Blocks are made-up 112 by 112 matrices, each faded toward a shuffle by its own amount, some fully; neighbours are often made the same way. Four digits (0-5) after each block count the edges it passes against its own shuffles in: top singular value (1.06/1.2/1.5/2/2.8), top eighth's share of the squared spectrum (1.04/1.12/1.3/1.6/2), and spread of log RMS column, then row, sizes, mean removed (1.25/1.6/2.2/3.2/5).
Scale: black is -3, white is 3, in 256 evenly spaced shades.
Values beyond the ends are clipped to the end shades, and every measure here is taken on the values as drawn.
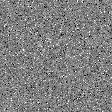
0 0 0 0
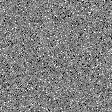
0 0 0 0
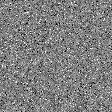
0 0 0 0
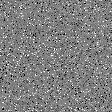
2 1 0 0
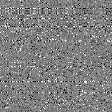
4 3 1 3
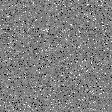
2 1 0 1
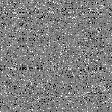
4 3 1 2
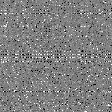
4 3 1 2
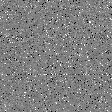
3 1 0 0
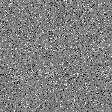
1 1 0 1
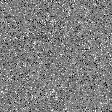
1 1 0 1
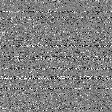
2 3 0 4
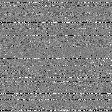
3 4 0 4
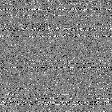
2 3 0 4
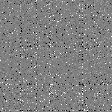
4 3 2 2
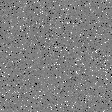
0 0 0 0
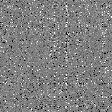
4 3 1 2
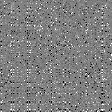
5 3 2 2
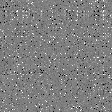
4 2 1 1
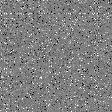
3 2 1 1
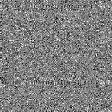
4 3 2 2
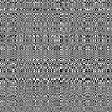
5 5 4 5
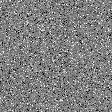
1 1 0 0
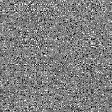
4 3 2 2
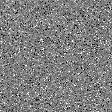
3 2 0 1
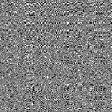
5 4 3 3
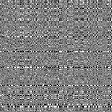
5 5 3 4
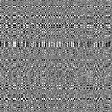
5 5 4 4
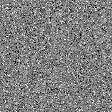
3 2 1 0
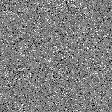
3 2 0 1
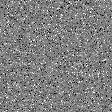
2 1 0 0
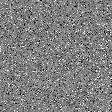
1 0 0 0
